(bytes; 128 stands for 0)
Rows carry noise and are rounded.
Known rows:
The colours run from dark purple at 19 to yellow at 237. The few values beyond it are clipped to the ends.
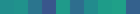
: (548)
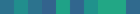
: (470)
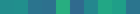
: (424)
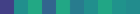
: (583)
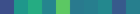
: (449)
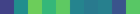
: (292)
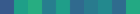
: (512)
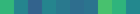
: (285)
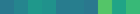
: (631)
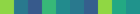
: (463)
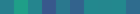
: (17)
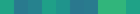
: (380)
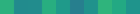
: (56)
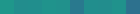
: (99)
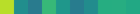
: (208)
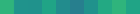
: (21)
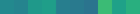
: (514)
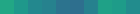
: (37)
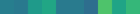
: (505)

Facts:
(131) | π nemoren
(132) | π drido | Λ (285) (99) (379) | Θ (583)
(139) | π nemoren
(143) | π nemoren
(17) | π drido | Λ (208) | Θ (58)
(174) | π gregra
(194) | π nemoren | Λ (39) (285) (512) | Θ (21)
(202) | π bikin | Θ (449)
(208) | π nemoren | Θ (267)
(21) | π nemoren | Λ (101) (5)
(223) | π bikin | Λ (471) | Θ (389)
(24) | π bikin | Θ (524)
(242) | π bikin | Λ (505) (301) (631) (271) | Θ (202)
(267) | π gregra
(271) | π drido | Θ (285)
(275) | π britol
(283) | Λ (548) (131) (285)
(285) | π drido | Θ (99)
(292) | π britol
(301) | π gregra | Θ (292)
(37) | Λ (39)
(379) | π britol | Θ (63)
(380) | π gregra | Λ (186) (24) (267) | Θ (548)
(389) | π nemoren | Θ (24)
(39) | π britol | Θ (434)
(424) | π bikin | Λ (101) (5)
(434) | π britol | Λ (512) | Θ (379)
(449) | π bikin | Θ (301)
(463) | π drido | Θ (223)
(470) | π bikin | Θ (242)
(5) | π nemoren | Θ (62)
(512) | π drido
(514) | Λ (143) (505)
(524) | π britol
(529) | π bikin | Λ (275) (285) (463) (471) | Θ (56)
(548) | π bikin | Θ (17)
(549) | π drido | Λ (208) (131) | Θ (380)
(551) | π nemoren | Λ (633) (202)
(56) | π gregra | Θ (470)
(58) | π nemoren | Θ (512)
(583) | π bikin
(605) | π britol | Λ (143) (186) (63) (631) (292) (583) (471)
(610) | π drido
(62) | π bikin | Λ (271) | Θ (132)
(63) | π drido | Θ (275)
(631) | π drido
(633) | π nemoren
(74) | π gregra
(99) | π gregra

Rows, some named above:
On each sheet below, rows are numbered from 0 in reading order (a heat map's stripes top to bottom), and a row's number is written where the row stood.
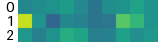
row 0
(389)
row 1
(549)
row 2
(605)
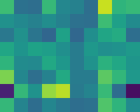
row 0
(271)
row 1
(610)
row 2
(470)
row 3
(131)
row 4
(56)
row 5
(529)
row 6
(202)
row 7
(285)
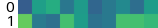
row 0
(512)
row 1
(5)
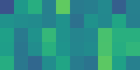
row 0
(449)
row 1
(379)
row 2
(267)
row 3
(267)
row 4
(62)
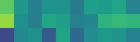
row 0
(434)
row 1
(39)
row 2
(242)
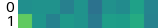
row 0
(379)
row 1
(434)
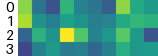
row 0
(463)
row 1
(194)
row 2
(633)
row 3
(63)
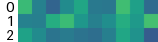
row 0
(223)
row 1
(143)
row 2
(132)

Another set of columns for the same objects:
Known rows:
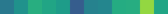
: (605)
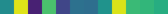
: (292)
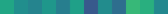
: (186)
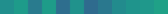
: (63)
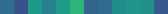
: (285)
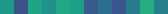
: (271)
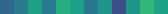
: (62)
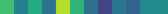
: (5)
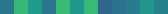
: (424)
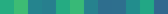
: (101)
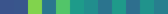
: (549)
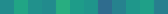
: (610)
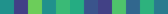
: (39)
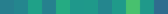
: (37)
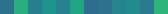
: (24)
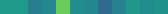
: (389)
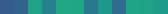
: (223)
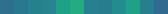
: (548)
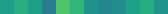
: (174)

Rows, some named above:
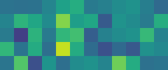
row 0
(548)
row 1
(551)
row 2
(463)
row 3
(5)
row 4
(512)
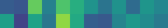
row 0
(549)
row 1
(208)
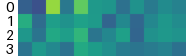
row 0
(549)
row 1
(267)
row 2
(380)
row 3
(470)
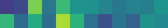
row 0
(529)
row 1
(5)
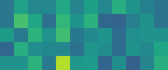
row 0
(17)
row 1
(424)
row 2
(380)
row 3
(242)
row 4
(21)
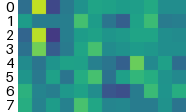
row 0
(449)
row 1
(131)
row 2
(449)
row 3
(202)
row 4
(379)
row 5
(99)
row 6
(143)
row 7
(56)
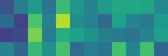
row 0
(132)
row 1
(194)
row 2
(529)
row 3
(434)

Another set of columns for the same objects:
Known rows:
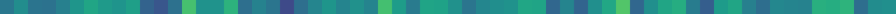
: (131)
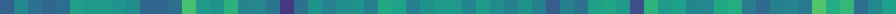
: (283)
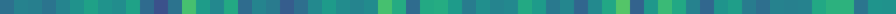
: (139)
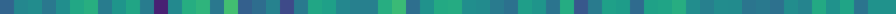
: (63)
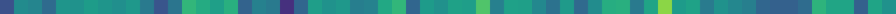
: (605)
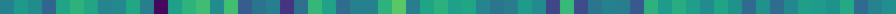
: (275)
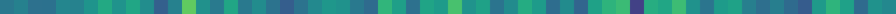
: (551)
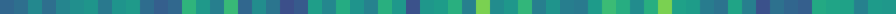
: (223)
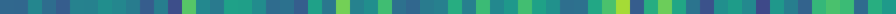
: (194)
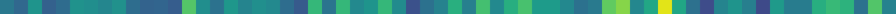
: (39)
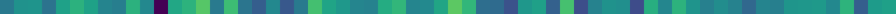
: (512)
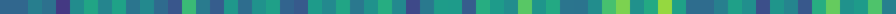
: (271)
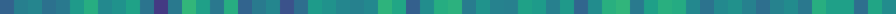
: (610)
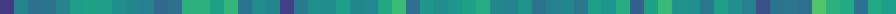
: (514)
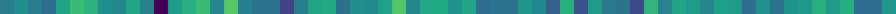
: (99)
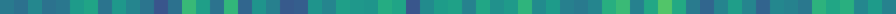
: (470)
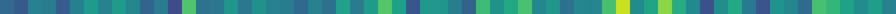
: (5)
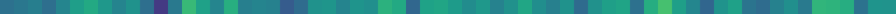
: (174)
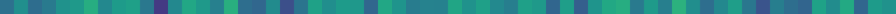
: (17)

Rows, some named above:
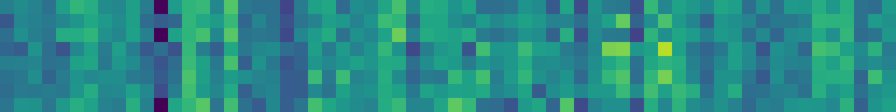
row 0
(99)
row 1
(143)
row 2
(267)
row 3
(463)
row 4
(548)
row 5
(434)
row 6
(424)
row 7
(512)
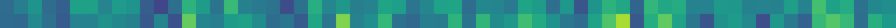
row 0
(285)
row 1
(194)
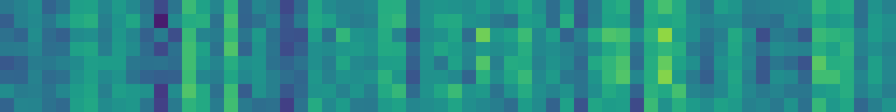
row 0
(379)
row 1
(63)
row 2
(529)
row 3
(548)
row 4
(380)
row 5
(56)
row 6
(202)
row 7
(132)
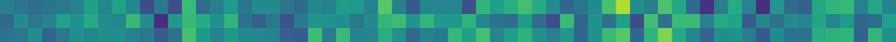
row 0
(208)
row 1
(21)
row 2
(434)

